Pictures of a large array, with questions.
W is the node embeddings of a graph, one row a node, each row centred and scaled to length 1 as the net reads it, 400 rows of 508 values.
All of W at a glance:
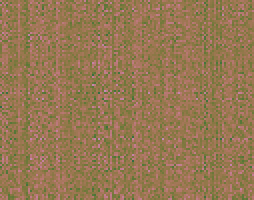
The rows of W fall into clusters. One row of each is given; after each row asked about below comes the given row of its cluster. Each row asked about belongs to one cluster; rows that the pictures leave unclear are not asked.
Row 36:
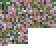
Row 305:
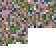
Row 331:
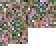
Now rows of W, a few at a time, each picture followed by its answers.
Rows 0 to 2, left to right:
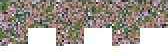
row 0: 36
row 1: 331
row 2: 331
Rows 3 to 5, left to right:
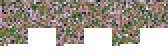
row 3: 36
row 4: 36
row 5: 305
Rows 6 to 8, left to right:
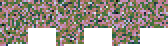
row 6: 305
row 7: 36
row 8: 36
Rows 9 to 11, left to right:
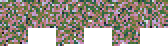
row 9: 331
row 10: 331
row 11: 331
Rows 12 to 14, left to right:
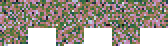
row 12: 36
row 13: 331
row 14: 331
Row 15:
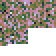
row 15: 36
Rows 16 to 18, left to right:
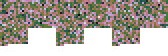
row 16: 36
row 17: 36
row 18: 331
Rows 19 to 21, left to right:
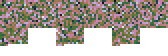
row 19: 36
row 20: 305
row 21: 36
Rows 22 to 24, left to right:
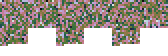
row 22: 305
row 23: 305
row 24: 331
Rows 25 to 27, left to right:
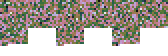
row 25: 36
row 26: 36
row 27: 331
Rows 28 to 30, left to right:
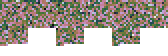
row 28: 331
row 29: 36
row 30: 36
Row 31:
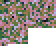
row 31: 36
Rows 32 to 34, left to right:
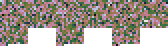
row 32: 305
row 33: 305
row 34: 331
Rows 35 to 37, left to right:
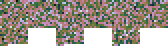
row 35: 36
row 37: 305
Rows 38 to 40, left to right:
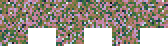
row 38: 36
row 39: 331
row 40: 36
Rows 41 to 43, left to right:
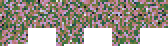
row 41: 331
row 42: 305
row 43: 305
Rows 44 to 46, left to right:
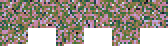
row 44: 331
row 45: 331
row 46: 331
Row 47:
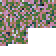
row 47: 305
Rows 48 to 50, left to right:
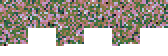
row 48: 331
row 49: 36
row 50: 305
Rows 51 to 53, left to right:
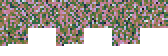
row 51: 305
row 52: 305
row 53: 331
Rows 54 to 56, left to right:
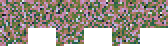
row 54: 305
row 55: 36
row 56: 36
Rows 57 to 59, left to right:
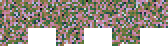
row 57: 305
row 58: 331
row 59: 36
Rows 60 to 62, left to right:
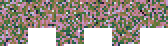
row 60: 331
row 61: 36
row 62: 305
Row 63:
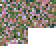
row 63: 331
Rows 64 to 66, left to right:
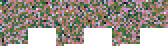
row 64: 36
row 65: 305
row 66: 36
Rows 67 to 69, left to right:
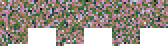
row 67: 305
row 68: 331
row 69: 36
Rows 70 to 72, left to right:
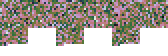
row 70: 331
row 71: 331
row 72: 305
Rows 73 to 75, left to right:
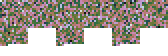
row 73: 305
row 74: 36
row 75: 36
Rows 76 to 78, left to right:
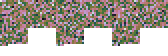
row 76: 305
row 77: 36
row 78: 305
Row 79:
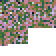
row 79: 36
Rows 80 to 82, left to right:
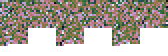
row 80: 331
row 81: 331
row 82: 331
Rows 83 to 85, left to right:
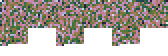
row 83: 305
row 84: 305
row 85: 331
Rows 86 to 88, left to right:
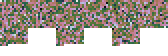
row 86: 305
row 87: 36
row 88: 36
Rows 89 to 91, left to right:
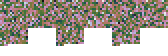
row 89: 36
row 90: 331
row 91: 36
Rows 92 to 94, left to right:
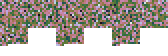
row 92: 305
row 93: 305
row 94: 36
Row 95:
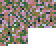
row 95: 305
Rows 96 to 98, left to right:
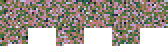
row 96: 36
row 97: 331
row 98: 305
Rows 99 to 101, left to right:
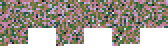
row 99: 36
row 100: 305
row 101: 305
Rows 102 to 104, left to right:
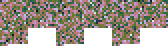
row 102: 331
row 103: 36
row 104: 331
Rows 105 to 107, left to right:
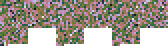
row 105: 36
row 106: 305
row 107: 36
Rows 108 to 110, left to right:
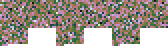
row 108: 331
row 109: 305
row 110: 36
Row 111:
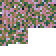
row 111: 305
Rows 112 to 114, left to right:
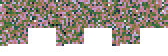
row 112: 331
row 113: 305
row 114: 36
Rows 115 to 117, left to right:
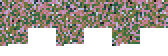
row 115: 305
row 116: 305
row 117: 36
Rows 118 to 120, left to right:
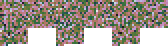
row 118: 305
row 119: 331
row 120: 305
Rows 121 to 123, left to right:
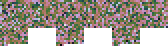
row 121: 36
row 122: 331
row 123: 36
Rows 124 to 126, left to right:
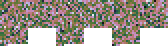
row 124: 36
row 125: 305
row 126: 36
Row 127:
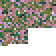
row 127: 36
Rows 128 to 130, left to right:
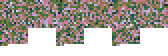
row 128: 331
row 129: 36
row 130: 36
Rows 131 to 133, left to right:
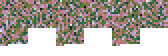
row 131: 305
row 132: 305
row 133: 36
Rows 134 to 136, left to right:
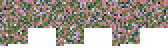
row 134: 305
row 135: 36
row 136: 305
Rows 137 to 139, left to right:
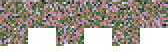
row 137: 36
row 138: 36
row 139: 331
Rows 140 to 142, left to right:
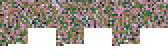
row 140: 305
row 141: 331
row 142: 305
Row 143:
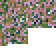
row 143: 36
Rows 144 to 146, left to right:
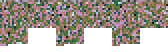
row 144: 305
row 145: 305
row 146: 36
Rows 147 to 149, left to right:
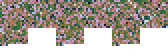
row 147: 305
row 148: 331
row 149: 331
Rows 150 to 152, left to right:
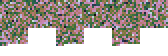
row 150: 331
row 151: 305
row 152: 36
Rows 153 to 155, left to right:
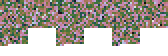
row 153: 36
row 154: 36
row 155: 331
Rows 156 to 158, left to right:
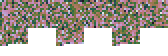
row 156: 305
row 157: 331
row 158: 36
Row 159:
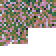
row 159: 331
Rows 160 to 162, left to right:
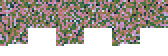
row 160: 305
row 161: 305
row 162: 36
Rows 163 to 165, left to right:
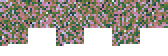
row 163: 331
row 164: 331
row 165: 305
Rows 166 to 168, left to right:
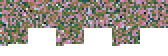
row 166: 305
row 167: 331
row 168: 36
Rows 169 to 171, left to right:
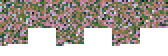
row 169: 36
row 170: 36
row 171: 331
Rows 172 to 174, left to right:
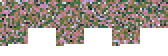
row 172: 305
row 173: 36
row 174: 331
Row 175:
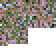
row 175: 331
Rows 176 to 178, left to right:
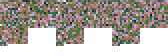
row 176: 331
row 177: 331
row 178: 305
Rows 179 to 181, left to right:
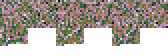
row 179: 305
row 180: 305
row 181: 305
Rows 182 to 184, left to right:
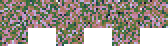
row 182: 331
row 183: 305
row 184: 331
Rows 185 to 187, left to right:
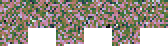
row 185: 331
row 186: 331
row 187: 331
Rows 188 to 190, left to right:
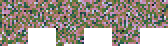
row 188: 305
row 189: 36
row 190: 305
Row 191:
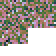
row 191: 331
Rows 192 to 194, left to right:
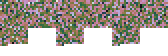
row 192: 36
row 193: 305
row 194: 305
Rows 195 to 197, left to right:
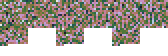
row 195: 331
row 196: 305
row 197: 305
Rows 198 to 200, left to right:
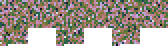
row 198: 305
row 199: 305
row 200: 331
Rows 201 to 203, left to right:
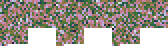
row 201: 36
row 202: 331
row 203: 36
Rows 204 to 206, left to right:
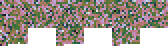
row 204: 305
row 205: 331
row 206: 36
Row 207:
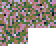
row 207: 305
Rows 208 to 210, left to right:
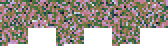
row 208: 331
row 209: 36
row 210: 305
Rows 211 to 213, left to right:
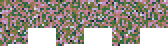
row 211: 305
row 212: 36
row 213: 305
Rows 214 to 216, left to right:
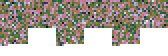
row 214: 36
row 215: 36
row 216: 331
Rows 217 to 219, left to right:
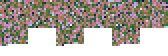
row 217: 36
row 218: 305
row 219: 331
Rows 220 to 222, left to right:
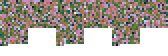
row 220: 36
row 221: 36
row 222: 331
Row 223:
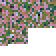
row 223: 305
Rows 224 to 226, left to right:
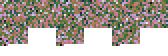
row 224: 331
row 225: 331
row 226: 331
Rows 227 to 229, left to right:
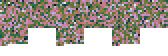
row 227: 36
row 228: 36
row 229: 331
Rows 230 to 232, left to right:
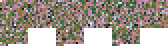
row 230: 305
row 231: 331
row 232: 36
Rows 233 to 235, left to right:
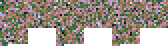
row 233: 36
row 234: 305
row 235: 305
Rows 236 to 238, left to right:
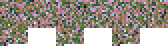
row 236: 331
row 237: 305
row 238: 305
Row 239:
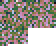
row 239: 331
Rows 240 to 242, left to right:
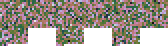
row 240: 331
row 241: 305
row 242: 36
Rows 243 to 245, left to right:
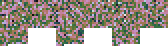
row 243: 305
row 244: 305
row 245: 36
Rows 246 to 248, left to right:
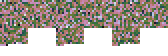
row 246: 305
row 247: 36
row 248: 305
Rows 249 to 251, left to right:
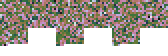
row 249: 331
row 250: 36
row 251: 36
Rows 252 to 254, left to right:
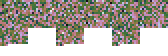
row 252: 36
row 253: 331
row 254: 331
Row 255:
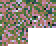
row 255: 331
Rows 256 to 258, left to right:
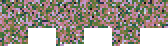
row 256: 36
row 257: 36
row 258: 331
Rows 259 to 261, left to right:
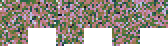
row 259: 331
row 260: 305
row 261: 36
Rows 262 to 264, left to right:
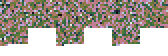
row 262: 36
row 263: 305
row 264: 36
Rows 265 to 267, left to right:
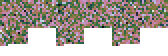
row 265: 305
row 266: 36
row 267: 331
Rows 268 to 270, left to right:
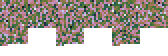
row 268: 305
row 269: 305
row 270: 36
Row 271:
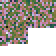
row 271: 331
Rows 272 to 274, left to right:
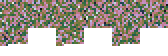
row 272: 305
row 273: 331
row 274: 305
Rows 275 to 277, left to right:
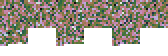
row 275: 305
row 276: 36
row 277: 36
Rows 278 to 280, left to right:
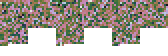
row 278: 36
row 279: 36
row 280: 36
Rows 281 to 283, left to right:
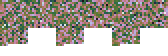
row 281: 331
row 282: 331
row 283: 36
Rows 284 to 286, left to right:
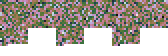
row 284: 36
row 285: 331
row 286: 305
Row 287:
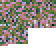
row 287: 331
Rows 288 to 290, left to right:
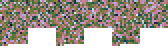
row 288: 331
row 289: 36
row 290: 305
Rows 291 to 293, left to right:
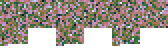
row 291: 36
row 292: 305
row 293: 36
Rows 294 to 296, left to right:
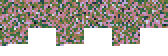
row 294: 36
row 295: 36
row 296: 331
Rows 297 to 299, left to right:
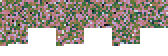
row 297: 305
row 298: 331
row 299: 36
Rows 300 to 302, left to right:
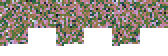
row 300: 331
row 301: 305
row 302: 305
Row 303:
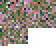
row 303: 36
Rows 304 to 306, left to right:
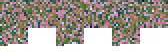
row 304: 331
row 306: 331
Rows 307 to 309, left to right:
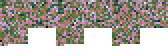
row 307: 36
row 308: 36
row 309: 36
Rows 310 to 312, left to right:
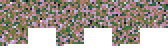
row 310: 331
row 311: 36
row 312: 305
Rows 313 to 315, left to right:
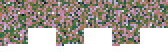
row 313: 36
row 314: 305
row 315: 305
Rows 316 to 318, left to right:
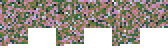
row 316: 36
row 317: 36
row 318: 305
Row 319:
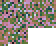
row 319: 36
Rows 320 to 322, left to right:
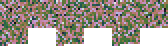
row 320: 331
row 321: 305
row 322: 305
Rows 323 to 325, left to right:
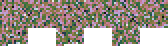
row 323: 305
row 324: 305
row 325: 305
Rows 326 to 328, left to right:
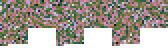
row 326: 36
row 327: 36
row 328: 331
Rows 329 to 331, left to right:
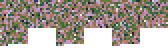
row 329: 305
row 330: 331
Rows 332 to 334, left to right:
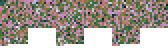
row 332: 36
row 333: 36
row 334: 305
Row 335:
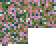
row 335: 36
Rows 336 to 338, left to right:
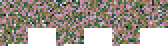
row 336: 305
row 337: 36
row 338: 305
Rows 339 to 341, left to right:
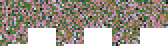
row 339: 305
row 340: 331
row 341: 331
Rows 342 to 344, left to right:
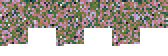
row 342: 331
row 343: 36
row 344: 331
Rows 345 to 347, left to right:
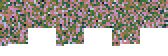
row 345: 36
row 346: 305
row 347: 331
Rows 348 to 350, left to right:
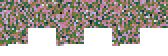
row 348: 305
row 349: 36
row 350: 305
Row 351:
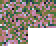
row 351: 331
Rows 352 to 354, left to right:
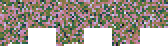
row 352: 36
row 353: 305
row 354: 331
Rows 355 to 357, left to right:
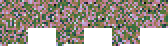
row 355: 305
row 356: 36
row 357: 331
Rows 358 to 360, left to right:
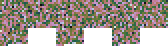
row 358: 305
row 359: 305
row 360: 331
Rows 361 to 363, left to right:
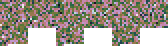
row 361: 331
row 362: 36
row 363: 305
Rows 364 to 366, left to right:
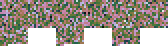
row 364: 305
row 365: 36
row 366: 36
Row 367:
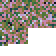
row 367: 331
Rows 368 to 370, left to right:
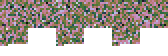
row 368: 305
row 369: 305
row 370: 331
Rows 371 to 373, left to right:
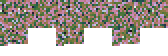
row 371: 36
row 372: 305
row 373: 331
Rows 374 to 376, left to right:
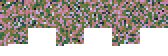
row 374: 36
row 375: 305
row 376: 305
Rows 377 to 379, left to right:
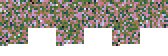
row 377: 331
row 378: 331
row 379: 331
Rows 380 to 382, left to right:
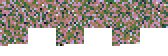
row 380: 305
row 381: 331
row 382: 331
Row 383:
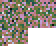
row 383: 331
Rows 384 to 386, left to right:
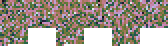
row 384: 36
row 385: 36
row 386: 305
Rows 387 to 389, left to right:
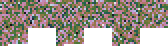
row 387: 331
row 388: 331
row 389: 305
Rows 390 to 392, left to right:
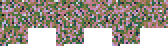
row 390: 305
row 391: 305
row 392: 305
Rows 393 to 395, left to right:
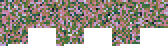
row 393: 305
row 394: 305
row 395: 36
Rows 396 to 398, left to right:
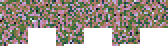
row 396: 331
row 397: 305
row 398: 305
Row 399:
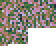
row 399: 305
